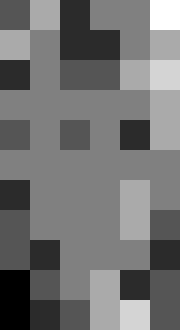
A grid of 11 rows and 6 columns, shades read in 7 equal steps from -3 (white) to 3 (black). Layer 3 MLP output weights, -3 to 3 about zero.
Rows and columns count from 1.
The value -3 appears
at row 1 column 6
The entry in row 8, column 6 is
1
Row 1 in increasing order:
-3 -1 0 0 1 2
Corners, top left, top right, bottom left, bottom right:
1 -3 3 1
